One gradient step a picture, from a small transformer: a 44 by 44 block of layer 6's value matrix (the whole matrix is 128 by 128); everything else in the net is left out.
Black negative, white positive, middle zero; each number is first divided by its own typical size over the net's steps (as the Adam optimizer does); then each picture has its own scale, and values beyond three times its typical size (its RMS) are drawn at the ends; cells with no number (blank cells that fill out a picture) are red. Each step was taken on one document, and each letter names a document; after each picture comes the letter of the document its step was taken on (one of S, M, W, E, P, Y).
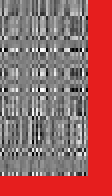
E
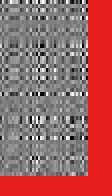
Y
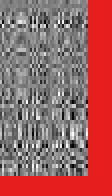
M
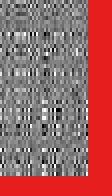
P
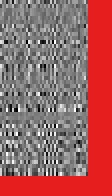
P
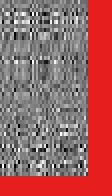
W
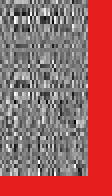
P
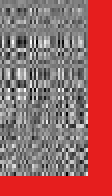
M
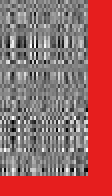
M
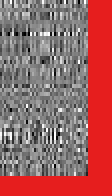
W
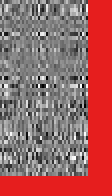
E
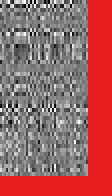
P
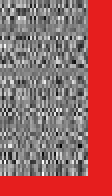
M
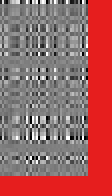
Y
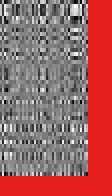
E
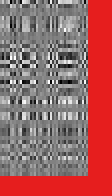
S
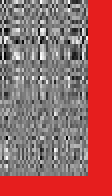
E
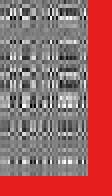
S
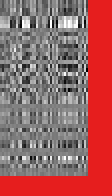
S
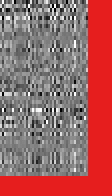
W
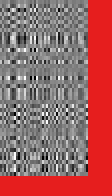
M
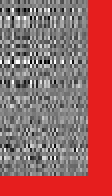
W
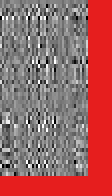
P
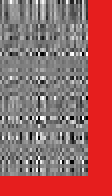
Y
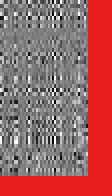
P
